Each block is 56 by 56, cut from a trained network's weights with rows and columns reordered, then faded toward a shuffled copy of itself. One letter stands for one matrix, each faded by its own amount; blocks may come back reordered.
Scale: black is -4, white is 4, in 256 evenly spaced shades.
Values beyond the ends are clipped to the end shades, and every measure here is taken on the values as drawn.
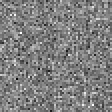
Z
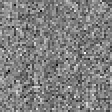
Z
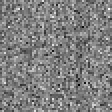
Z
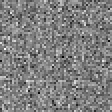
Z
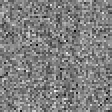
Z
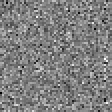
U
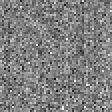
Z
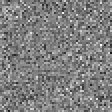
U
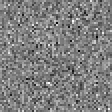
U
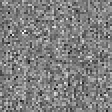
Z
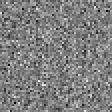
U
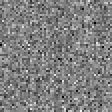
Z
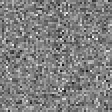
U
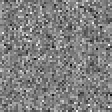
Z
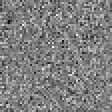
U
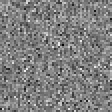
U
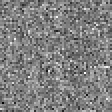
Z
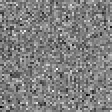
Z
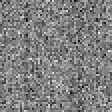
Z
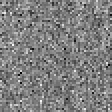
Z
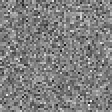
U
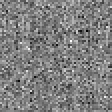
Z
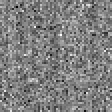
Z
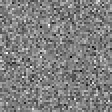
U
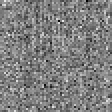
Z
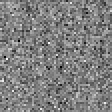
Z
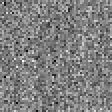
Z
